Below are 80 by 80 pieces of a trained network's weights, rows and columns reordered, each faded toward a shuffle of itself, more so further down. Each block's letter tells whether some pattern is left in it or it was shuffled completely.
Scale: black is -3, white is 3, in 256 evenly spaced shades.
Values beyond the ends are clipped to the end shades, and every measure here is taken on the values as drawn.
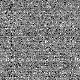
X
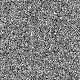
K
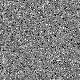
K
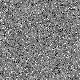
K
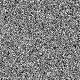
K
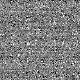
X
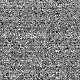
X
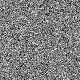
K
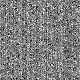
X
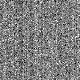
X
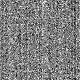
X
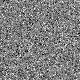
K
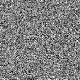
X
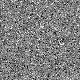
K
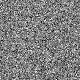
K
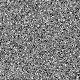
K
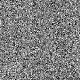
X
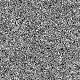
K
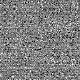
X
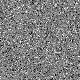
K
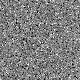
K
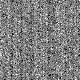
X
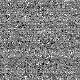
X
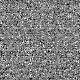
X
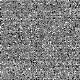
X
